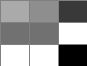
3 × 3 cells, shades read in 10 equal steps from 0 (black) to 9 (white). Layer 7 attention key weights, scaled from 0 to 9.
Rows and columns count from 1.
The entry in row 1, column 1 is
6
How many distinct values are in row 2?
2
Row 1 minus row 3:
-3 -4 2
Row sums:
13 17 18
